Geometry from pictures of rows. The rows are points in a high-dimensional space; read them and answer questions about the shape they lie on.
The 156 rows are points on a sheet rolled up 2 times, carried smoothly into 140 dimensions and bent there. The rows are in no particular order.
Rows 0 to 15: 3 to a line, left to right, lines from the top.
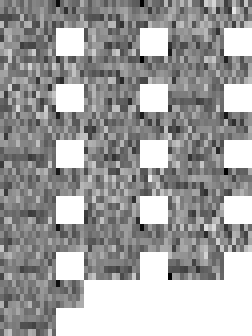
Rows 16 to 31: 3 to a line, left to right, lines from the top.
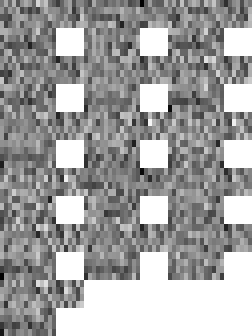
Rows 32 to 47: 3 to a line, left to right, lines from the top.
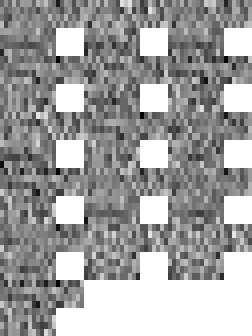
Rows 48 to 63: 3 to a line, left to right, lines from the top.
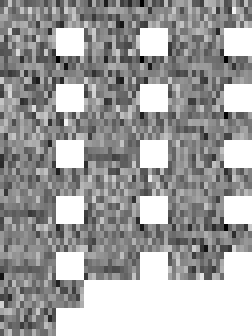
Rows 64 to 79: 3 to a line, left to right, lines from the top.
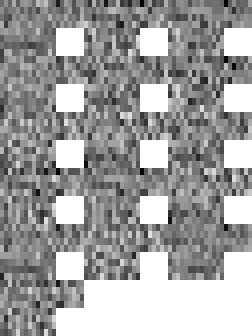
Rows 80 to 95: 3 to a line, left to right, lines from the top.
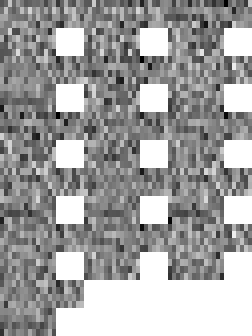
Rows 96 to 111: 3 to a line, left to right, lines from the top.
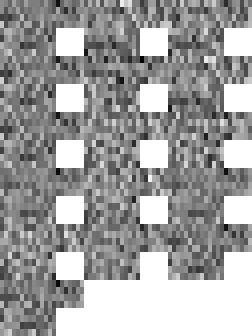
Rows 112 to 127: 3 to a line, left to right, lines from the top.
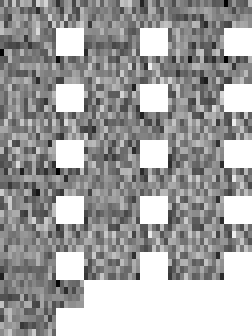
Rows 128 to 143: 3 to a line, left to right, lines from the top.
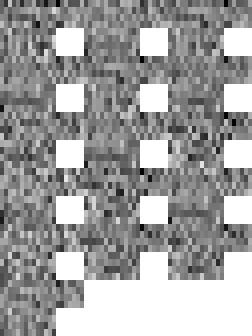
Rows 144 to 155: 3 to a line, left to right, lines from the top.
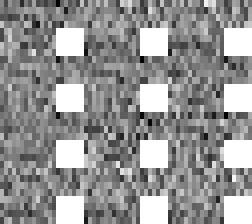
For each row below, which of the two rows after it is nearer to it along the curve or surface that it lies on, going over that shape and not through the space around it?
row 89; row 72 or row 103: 72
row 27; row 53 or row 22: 22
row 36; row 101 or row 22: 101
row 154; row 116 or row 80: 116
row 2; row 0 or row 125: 125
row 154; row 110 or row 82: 110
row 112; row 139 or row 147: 147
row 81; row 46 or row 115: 46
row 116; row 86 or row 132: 86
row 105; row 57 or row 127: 57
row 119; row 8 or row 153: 8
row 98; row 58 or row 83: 58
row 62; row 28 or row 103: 103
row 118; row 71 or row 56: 71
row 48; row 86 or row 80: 80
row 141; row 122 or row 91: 91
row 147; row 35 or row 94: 35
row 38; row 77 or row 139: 77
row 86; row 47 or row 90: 47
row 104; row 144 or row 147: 144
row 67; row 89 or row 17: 17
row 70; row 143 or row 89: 89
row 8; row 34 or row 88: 88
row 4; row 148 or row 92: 148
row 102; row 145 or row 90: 145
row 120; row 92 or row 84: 84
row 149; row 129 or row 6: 129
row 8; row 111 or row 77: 111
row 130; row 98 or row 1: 1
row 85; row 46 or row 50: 46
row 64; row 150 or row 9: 9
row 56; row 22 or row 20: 20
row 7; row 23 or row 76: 23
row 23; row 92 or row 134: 134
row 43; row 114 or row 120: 114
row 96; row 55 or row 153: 153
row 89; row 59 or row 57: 59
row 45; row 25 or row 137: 25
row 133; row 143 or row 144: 143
